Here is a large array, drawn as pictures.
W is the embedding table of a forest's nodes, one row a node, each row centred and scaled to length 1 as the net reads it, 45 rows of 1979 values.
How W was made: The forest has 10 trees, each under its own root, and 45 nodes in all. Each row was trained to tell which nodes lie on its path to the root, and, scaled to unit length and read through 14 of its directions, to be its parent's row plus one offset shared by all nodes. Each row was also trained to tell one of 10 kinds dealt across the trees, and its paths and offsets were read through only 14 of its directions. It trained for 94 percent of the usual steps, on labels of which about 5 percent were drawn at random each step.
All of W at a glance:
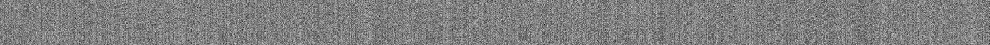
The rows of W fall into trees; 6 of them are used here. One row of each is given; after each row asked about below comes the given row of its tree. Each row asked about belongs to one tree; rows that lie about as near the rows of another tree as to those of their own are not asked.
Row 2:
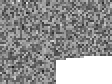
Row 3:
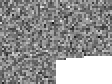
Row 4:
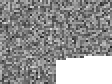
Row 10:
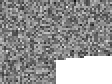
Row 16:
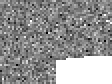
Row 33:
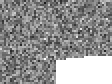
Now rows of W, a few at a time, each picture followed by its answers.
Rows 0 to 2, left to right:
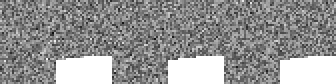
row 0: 2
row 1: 16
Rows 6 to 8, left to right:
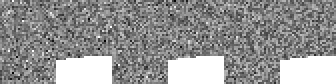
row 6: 33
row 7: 33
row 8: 4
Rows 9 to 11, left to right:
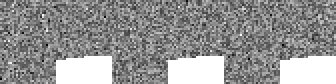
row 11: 33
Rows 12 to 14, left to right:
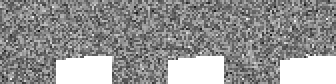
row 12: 10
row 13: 33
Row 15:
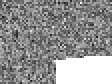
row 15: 3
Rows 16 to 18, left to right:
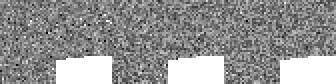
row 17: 33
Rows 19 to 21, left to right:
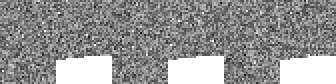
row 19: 16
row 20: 10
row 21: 33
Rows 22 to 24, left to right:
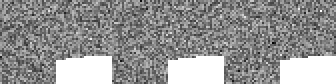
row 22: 4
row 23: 4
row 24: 16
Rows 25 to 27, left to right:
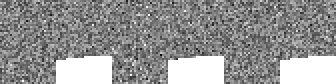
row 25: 16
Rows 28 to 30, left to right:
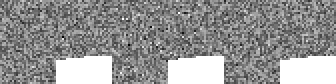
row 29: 16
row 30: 3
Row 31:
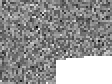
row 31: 2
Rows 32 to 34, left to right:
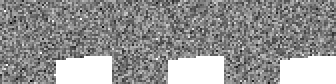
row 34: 2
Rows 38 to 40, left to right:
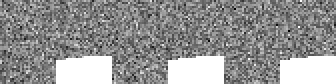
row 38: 33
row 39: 2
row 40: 16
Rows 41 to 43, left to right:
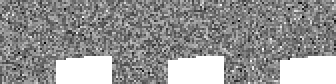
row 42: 3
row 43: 16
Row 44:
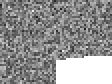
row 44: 10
